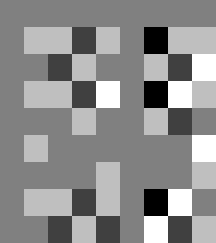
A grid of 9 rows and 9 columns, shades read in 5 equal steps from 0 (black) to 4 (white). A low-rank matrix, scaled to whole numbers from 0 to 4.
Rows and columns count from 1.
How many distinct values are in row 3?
4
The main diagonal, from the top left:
2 3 1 1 2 2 2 4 3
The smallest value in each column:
2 2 1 1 1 2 0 1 2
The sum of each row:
18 20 20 22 19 21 20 20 19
